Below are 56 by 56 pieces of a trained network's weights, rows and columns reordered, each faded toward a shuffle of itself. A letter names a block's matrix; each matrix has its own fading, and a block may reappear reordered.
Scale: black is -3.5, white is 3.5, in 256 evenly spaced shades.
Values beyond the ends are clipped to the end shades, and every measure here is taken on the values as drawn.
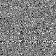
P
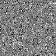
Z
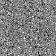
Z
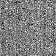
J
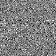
P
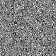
Z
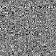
P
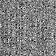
J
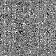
J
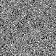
Z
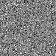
Z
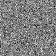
Z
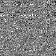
P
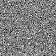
Z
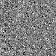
Z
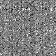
J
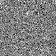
Z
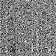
J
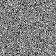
Z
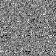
P
